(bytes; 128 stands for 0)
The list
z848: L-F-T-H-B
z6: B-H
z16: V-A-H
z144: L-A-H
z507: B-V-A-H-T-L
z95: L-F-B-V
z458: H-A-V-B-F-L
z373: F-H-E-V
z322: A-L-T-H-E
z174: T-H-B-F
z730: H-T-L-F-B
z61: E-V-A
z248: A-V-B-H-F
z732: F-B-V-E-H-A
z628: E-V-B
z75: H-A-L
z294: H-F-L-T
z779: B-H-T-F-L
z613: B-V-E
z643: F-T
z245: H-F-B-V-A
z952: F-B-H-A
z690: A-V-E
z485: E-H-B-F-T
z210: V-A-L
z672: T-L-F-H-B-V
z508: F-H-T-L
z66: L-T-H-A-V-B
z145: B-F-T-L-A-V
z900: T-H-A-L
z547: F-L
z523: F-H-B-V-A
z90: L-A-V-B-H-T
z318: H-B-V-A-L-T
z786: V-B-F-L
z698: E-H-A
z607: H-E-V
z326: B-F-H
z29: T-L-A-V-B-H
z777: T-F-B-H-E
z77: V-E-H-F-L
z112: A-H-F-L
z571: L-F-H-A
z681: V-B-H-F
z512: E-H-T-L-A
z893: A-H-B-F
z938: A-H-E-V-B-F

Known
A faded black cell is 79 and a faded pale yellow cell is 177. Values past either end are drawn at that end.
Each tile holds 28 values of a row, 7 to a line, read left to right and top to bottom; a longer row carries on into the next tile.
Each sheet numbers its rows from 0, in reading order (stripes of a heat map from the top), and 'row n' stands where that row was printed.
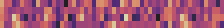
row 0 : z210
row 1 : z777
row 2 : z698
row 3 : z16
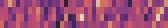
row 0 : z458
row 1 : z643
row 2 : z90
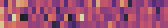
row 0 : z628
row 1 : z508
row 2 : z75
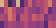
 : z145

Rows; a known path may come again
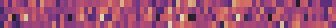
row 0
z508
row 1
z66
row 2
z318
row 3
z61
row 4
z485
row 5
z938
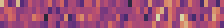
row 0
z326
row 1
z523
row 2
z90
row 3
z210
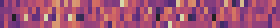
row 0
z571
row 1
z77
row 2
z607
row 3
z698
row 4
z145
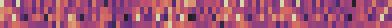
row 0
z613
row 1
z16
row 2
z848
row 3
z628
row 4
z681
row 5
z507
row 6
z144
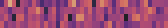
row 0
z75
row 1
z174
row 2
z294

